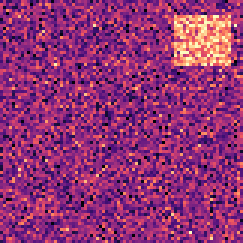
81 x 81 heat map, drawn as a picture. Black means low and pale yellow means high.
Overall the values sit about 40% of the way up the scale. An odd patch, higher than its surroundings, sits in the top right. Neither half mirrors the other. No regular stripes run through it. The top right is the ninth with the highest average.
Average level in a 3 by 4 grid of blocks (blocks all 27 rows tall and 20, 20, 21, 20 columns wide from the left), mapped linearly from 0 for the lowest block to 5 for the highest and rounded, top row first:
0015 / 0000 / 0000
